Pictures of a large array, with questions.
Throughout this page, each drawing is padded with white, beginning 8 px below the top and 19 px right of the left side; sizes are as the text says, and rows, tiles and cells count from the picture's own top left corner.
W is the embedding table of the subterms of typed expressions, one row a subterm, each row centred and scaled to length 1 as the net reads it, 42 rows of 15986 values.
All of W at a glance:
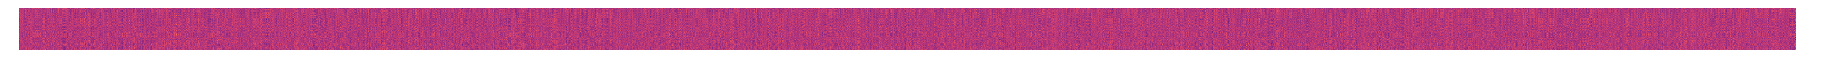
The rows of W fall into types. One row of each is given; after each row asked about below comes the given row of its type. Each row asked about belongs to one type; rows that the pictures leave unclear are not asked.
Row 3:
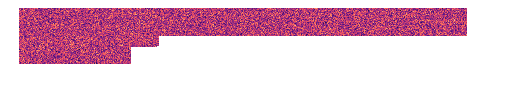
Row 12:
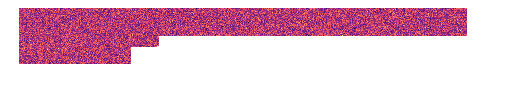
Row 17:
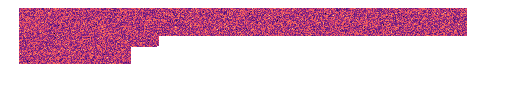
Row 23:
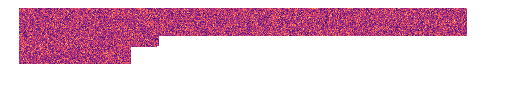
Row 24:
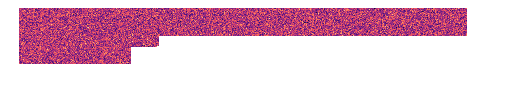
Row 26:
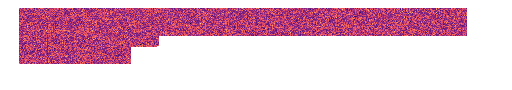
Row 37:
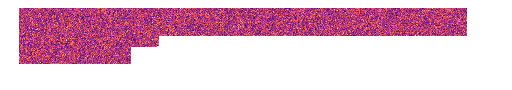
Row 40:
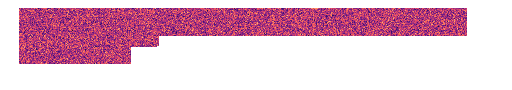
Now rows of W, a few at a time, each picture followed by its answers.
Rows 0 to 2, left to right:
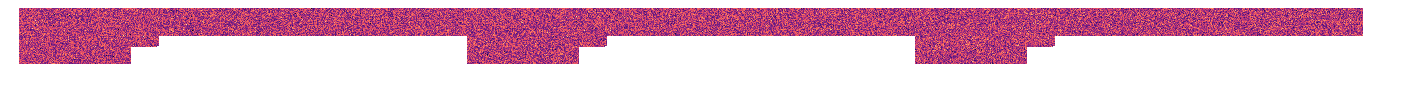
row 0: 3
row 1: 23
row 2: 3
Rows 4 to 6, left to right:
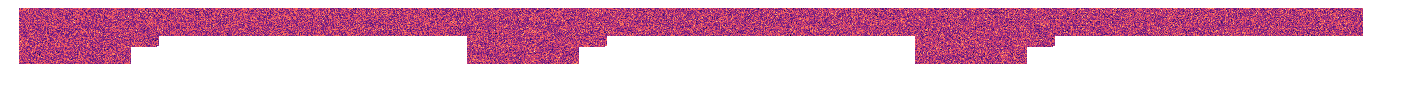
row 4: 23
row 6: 23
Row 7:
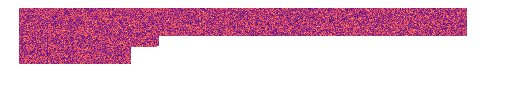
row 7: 26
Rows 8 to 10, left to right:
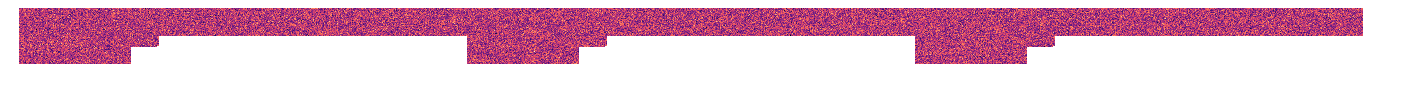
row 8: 12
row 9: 26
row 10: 17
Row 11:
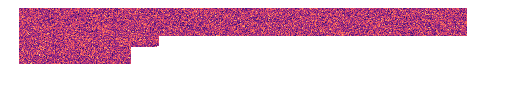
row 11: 3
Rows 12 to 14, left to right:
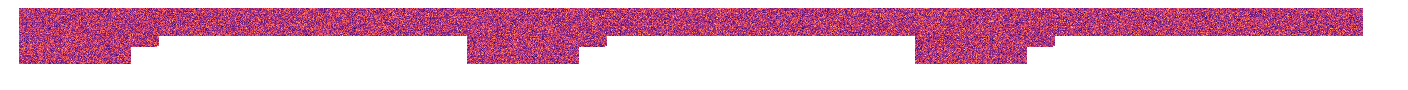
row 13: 17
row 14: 17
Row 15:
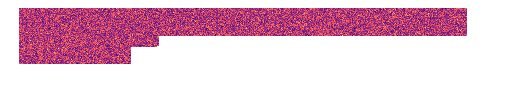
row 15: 12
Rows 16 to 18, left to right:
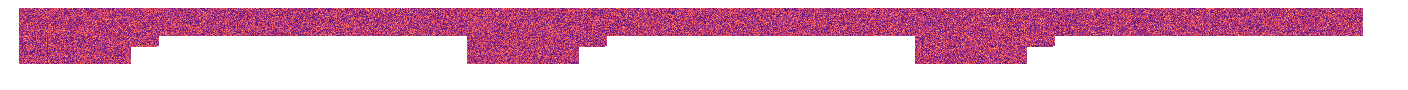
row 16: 26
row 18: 40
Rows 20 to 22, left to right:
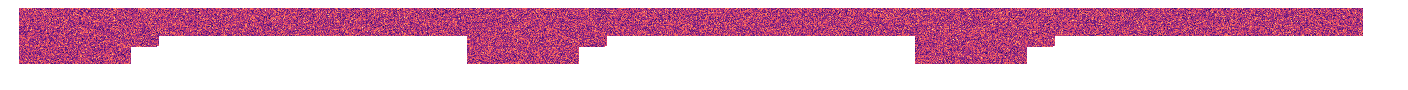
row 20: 23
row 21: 37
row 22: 26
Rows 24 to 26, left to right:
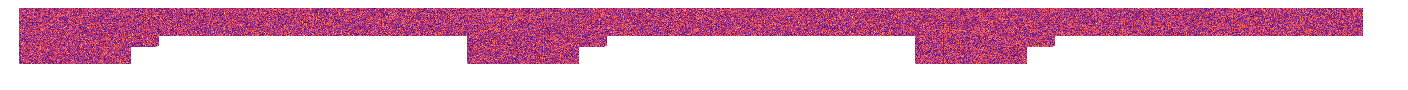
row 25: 24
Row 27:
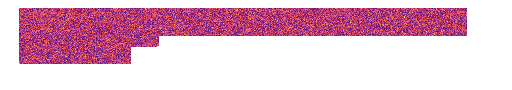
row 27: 24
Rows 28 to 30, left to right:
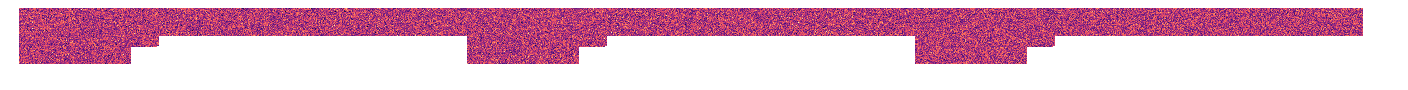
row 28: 24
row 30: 37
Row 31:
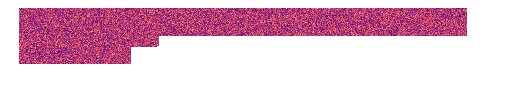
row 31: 40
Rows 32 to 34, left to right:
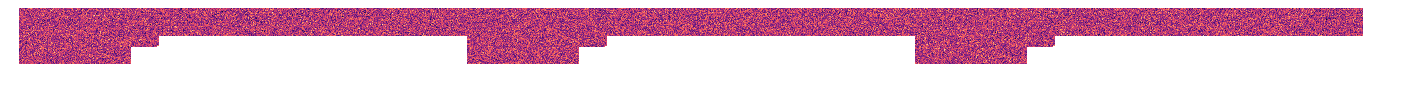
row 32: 26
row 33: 37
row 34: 12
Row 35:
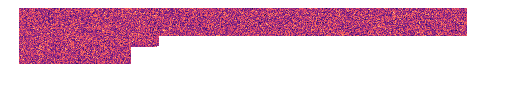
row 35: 3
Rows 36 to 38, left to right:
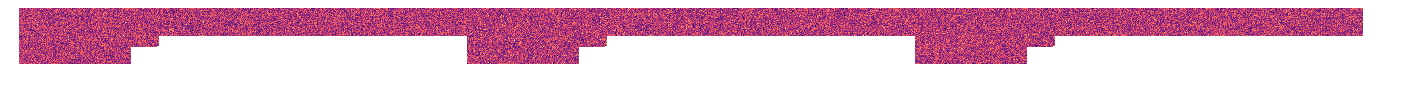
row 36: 3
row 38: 12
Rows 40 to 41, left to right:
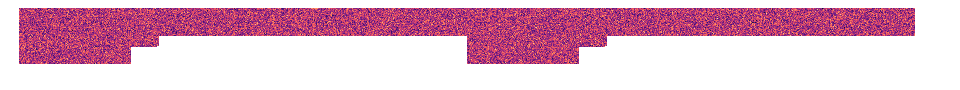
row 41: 24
